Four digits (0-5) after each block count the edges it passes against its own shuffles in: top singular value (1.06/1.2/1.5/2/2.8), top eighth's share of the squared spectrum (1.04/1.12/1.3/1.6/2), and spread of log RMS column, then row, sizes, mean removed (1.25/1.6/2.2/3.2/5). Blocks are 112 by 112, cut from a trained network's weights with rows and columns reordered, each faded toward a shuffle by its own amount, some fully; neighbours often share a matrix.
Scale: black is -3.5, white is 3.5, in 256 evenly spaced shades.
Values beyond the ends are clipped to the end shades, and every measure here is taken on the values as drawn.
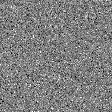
2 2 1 0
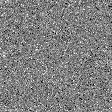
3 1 0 0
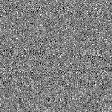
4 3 1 2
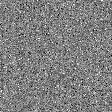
1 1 0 0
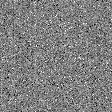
1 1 0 1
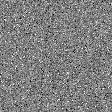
1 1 0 0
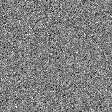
2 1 0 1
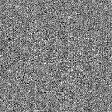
3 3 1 1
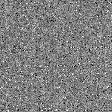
2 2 0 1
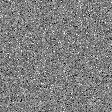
0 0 0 0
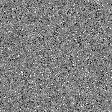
0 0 0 0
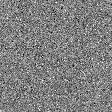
1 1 0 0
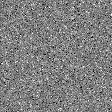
1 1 0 0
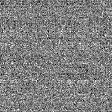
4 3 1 2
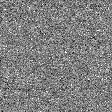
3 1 0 0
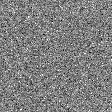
2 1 0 0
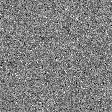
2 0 0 0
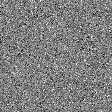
0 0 0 0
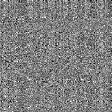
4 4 1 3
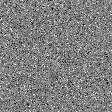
0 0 0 0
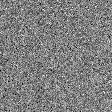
0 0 0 0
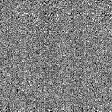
3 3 1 2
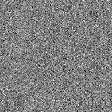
4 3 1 1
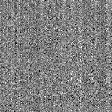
3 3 2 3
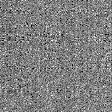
3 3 1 2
